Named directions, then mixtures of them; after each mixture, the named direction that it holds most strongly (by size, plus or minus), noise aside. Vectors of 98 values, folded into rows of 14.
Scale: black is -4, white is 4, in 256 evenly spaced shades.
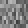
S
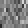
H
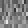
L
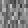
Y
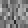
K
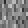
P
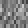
K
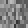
S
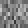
K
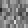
K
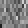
H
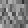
S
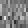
K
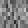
K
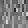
L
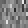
P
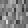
S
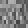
S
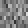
K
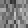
S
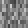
Y
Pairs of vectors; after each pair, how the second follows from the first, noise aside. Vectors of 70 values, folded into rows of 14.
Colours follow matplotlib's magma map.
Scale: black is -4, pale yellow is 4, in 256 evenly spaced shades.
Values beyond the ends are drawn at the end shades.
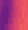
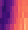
scaled up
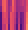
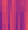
shrunk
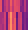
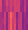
shrunk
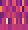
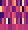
scaled up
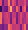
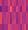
shrunk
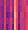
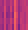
shrunk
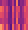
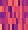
sign-scrambled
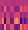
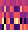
scaled up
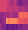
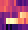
scaled up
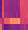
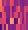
sign-scrambled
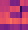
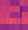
shrunk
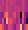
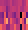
sign-scrambled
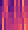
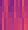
shrunk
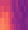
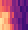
scaled up
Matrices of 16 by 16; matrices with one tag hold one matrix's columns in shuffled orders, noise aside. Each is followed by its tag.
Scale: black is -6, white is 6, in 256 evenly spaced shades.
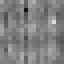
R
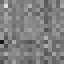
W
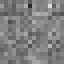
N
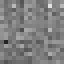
W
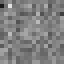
N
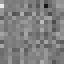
N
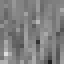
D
